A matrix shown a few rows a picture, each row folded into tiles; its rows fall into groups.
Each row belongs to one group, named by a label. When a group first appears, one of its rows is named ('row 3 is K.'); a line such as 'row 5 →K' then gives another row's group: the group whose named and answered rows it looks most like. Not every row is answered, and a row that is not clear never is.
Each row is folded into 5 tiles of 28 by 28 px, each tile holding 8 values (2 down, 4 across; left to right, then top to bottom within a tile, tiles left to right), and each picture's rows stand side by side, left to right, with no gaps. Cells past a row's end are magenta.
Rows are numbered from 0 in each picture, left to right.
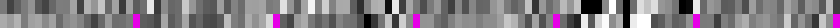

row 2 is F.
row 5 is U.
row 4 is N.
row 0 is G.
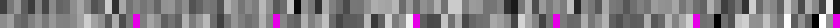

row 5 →U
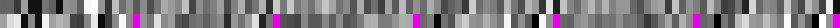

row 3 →U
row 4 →F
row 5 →U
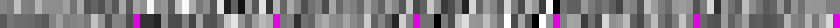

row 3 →U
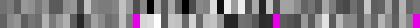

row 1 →G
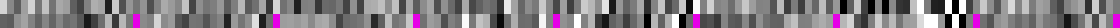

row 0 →F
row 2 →G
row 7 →F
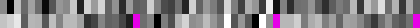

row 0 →G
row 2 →G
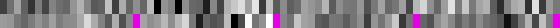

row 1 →G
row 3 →F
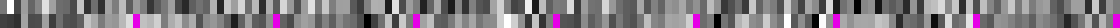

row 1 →G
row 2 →F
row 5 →U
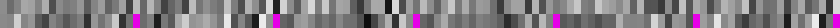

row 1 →U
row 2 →F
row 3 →F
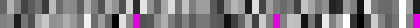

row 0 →U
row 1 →F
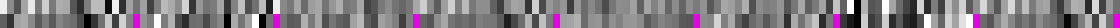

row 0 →F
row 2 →N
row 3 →F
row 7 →F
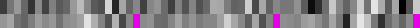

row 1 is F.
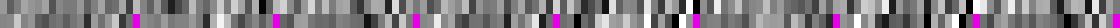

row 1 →N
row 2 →F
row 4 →U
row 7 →F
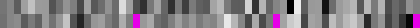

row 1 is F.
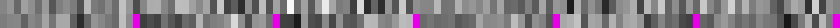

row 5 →F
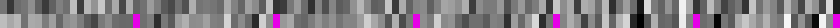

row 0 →G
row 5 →U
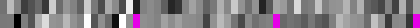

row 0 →U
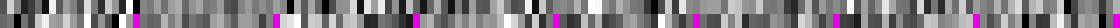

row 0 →U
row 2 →G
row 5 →N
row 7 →N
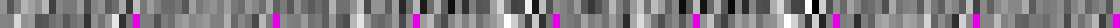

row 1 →U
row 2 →N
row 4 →N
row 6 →U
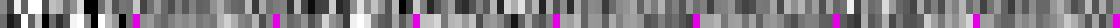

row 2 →N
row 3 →G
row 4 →G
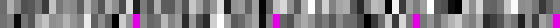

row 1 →N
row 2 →F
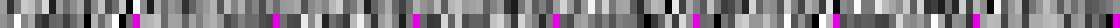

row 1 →G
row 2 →N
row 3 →N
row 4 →F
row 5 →U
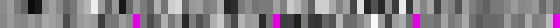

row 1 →N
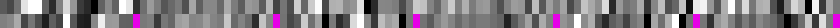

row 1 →U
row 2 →N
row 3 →F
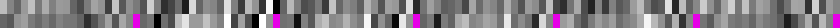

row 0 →F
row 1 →U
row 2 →U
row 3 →U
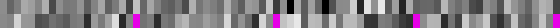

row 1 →U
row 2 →G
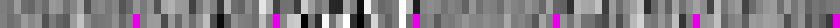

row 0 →N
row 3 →U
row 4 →N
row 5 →G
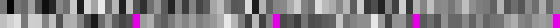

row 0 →G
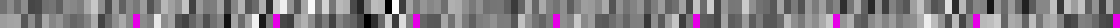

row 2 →F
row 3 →N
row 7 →G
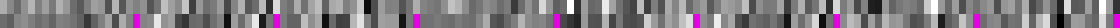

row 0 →F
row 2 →N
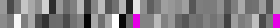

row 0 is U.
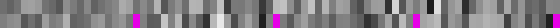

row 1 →N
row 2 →F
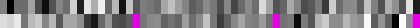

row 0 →G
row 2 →U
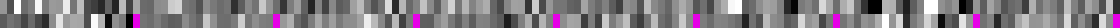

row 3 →F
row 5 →N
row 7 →U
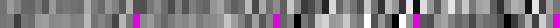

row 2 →U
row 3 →F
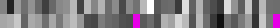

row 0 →G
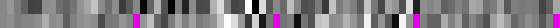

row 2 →U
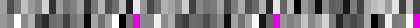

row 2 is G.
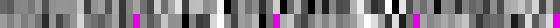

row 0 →N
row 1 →N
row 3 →G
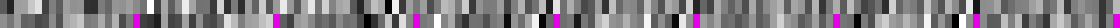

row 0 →N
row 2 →F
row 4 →U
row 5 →N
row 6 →U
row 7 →N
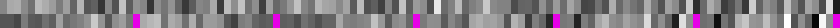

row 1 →G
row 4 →U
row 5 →U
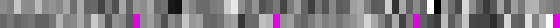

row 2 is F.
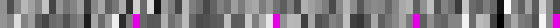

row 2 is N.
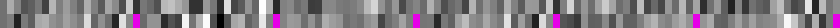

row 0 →U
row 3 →U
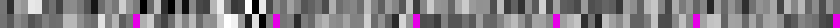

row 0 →N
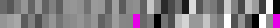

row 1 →U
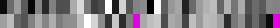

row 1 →G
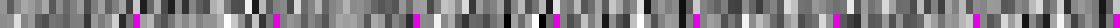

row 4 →N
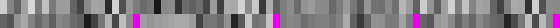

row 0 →F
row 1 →G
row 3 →F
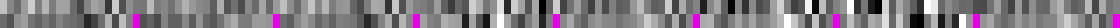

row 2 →F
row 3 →N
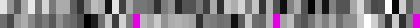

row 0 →F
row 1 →G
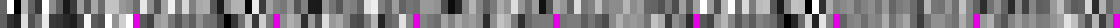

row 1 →F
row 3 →N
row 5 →F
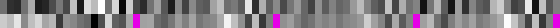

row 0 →G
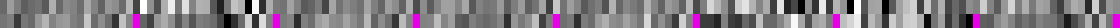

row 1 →F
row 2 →U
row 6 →G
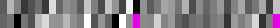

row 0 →U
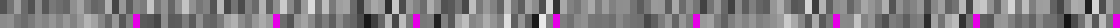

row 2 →F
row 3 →U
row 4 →F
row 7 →F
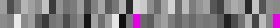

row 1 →F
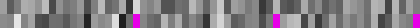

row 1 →N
